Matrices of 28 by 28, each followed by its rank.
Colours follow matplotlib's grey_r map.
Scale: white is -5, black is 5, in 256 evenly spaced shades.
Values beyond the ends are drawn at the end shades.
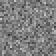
full rank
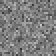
full rank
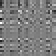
two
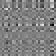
two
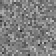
full rank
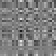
two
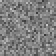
full rank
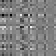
two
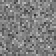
full rank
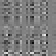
two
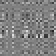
two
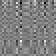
two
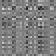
two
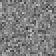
full rank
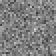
full rank
